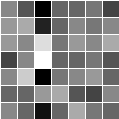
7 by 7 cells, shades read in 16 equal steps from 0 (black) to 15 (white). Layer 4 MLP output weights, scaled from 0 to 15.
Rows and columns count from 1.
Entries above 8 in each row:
0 2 4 1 2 2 1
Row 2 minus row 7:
1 4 1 0 -2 0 2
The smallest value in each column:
4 5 0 6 5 4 4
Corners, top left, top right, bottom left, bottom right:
8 4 8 6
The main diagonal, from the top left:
8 10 13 6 8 4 6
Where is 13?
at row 3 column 3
